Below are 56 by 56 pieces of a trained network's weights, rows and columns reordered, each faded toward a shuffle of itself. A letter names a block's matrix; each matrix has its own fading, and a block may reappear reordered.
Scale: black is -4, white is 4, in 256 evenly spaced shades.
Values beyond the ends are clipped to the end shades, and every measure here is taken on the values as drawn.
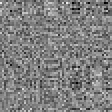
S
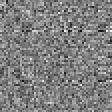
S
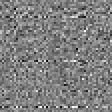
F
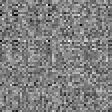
S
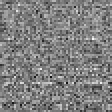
S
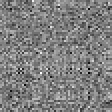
S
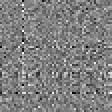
F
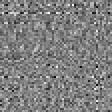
F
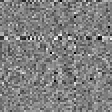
F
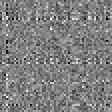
F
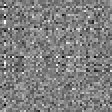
F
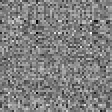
S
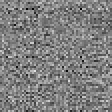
S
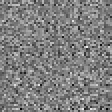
S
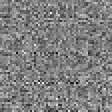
S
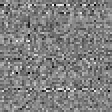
F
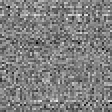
S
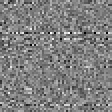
F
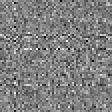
F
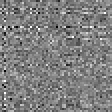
F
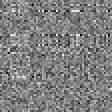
F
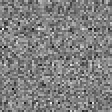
S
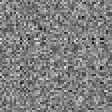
S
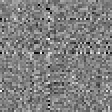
F
